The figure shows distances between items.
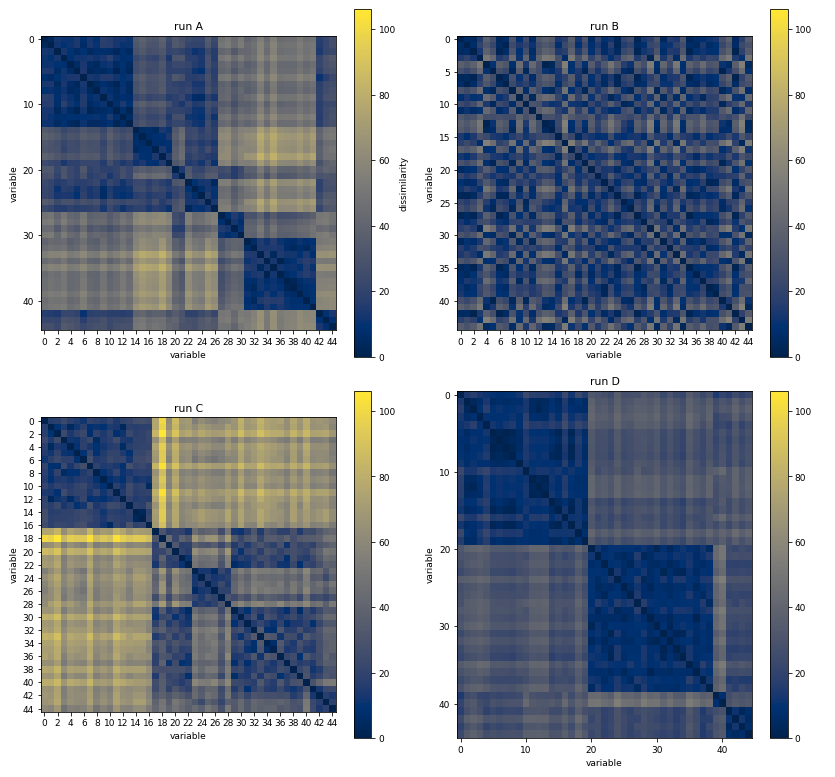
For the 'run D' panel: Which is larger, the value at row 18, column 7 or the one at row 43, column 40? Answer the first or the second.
the second
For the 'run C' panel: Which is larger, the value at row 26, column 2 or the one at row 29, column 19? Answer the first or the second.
the first
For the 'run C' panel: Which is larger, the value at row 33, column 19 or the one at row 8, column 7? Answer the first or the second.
the first
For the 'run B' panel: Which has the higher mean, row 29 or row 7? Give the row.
29
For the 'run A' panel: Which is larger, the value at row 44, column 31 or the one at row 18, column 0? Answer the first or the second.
the first
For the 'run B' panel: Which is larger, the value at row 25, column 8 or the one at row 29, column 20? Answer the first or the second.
the second
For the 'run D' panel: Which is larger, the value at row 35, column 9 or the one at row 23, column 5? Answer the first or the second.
the first
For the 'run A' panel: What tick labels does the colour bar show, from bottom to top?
0, 20, 40, 60, 80, 100
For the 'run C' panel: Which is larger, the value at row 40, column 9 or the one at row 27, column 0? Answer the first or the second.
the first
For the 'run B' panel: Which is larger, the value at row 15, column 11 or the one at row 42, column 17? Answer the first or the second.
the second
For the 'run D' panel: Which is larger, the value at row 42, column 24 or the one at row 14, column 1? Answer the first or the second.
the first
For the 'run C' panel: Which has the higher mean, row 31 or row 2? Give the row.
2
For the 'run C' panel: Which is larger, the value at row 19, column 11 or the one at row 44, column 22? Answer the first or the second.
the first
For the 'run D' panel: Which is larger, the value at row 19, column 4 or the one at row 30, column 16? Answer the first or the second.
the second
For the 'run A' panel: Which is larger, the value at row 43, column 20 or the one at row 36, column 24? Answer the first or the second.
the second
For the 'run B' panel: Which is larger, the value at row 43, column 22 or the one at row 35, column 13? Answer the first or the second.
the second
